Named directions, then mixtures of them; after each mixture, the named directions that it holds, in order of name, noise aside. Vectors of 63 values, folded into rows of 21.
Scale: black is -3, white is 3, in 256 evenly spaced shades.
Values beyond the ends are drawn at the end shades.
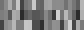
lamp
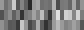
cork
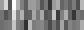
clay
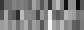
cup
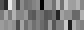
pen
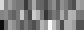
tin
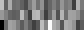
tin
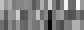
cup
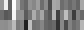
clay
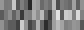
cork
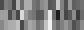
cork, cup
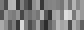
cork, pen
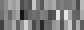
cork, lamp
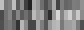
cork, tin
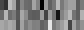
cup, pen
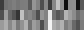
cup
